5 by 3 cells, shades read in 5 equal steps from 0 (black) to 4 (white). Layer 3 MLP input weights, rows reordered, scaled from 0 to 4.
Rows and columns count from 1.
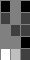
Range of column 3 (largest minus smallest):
1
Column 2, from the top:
2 2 1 2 3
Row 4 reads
2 2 0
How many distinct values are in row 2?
2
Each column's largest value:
4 3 1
